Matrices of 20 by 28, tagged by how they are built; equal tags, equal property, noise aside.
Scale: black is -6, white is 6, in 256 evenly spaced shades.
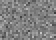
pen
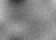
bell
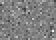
pen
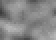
bell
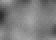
bell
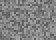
pen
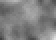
bell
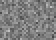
pen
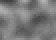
bell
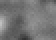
bell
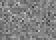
pen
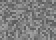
pen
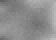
bell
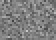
pen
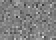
pen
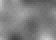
bell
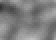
bell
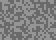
pen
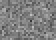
pen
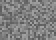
pen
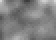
bell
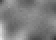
bell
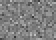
pen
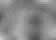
bell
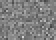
pen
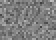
pen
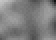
bell
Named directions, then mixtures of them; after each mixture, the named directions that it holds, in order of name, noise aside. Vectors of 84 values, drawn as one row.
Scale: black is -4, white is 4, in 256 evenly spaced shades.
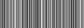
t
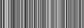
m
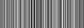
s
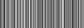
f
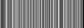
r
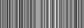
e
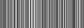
f, r, s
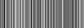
f, s, t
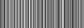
f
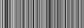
m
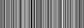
s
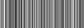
f, t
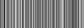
f, t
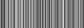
e, f, r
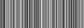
m, t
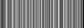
r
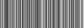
m, r, t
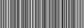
e, m, s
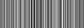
s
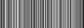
m, r, s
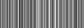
e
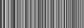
f, m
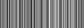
e, s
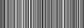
f, r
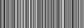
f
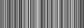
e, r, t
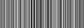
s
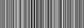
s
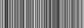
m, r, s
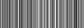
e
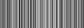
e, r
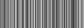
f, s, t
